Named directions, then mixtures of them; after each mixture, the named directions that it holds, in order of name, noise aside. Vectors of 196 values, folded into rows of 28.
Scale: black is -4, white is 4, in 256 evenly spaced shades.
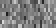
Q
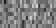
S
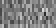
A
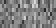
Q, S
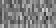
A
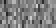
Q, S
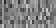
A, S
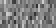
Q, S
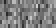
Q, S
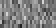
A, Q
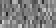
A, Q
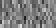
A, Q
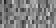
A, S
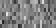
Q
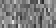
A, Q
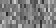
Q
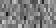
Q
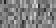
S
